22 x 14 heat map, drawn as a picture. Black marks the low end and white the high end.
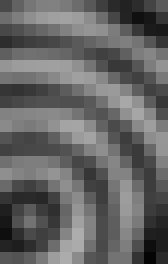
Rings: centred on the bottom left. Slope: none. Odd rows or columns: none.
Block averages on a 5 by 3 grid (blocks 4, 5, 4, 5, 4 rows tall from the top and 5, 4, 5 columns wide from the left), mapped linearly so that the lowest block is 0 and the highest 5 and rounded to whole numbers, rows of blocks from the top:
340 / 343 / 354 / 233 / 151
